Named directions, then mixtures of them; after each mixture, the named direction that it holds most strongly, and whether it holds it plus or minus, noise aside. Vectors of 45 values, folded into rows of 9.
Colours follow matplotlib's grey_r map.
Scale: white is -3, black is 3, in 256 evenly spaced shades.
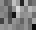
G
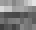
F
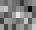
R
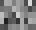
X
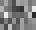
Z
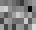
R, plus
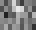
Z, minus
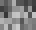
Z, minus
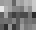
F, plus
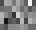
X, plus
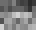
F, minus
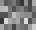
R, plus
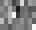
G, minus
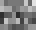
X, minus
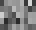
X, plus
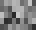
X, plus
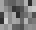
X, minus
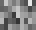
X, plus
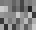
R, plus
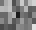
G, minus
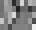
G, minus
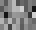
Z, minus
